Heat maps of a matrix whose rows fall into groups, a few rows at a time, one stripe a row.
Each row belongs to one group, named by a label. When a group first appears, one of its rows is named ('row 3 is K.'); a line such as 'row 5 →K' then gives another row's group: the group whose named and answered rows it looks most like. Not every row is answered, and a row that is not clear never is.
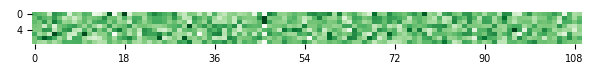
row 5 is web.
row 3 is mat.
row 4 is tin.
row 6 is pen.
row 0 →web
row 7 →mat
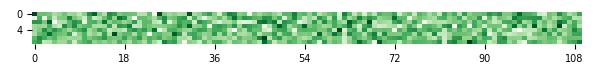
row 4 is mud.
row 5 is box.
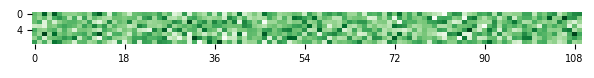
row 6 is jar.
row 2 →mat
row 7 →web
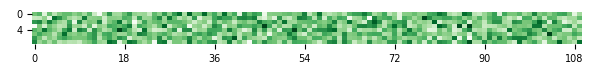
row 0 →mat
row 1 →web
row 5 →jar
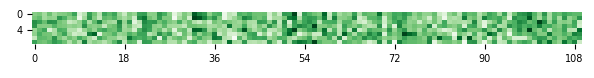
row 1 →jar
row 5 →jar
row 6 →mud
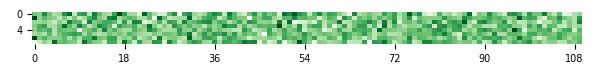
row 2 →box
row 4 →tin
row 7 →web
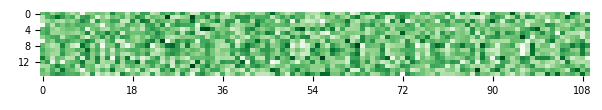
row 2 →box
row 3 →mud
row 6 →tin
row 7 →mud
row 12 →mat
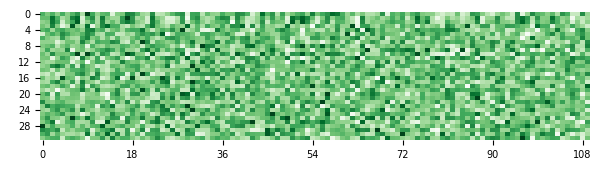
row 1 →tin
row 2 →tin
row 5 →mud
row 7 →box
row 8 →jar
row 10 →tin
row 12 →jar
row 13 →pen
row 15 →box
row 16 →web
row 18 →jar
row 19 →box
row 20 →mat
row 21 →mat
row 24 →pen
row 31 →tin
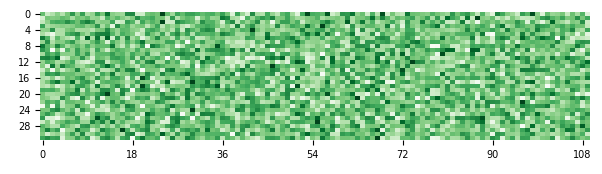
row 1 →mud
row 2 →mud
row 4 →jar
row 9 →mat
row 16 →box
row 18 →box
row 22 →tin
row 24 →pen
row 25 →jar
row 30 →pen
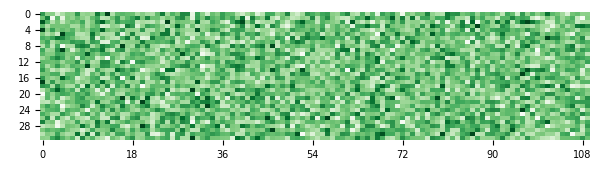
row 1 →mat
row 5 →web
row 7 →jar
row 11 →pen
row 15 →tin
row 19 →pen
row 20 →mud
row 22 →box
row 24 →tin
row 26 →mat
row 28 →box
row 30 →box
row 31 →pen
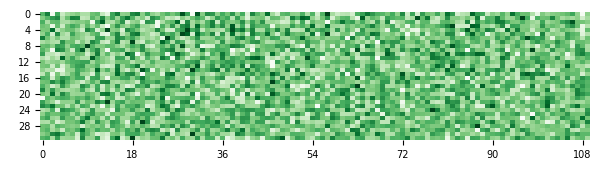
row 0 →mat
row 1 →tin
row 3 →mat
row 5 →mat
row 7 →web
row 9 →jar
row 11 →web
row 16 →jar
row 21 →mud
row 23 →pen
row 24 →web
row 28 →mat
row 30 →pen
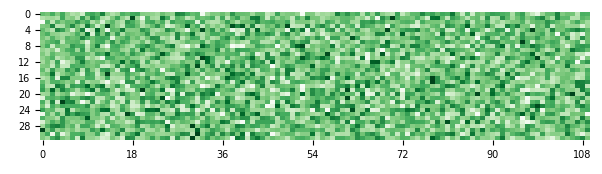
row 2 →mud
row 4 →jar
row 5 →box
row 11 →jar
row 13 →mat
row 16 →web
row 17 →pen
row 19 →mud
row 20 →jar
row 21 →mud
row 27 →mud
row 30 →mat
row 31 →pen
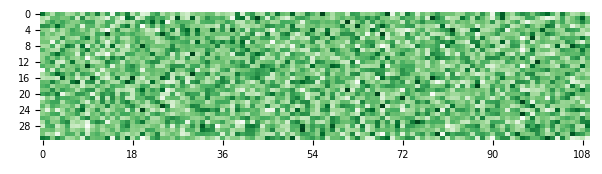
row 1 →pen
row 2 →mud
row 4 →mat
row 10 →pen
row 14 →mud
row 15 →pen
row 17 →tin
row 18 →mat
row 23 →pen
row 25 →tin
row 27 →jar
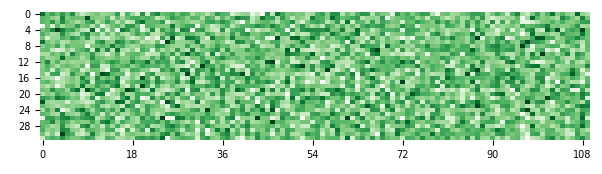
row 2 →mud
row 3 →mud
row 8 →tin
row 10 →mat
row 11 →web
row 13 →jar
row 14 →mat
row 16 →box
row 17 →box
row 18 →box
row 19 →tin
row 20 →jar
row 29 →web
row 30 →web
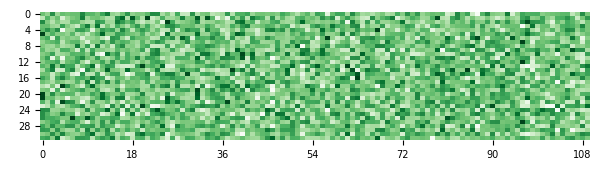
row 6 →mat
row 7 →tin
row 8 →box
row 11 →mat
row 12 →tin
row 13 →mud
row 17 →box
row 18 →web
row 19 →mat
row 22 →web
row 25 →web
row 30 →mud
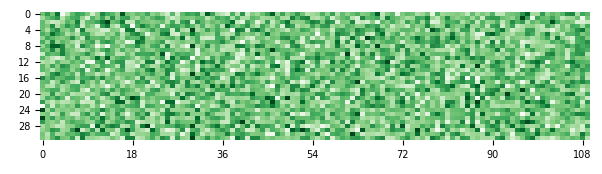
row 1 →tin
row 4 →pen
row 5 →pen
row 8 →pen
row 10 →mud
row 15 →pen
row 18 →mat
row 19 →tin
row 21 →mat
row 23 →mud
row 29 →tin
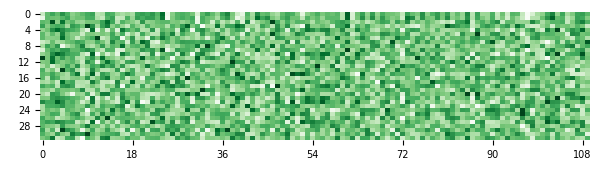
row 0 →mud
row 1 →mud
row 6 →web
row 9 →mud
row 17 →web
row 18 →web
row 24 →tin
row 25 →tin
